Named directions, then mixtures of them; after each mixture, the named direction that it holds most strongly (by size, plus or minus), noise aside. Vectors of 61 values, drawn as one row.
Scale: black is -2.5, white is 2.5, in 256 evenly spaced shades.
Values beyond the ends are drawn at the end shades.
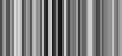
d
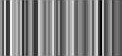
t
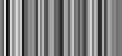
t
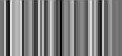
t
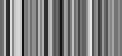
d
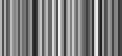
t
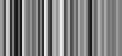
d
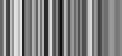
d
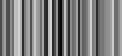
d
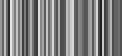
t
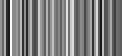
t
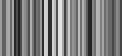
d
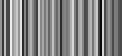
t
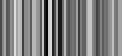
d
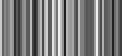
d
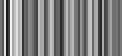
t
